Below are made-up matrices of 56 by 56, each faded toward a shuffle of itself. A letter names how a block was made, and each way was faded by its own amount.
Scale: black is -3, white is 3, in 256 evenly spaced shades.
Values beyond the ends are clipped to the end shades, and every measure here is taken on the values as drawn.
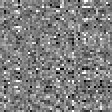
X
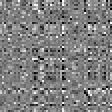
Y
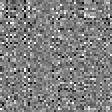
X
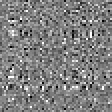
X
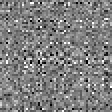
X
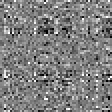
X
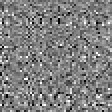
X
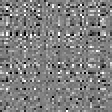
Y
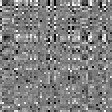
Y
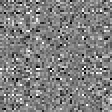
X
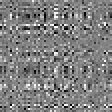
Y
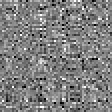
X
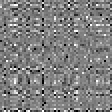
Y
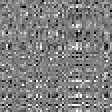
Y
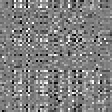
Y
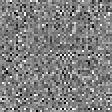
X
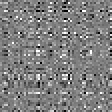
Y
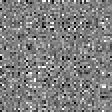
X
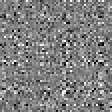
X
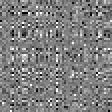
Y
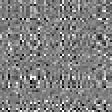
Y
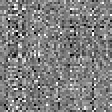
X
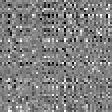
Y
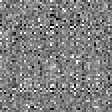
X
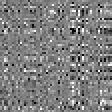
Y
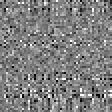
X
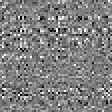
X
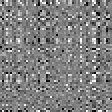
Y
